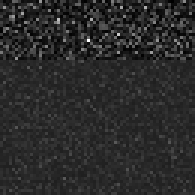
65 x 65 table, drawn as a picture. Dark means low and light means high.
Slope: none. Seam: horizontal, 30% of the way down, the bottom part calmer. Histogram: skewed, a long tail of high values. Stripes: none. Mirror symmetry: none. Grain: fine.
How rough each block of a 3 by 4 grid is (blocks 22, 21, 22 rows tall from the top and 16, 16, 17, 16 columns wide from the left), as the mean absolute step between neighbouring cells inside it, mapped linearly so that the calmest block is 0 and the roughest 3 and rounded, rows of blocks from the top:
3 3 3 3
0 0 0 0
0 0 0 0
